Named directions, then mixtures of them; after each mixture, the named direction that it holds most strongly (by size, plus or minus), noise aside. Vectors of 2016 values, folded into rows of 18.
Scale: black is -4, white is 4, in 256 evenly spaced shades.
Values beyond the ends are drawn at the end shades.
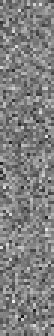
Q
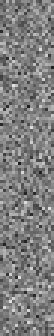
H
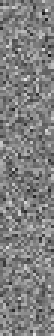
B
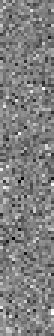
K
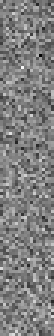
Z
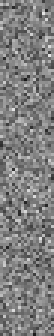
B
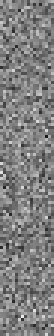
Q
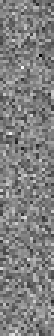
Z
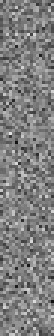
Z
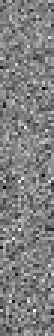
K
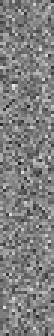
H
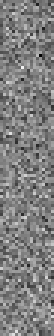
Z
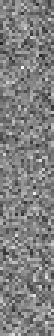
Z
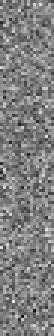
Q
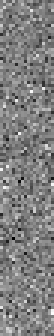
K
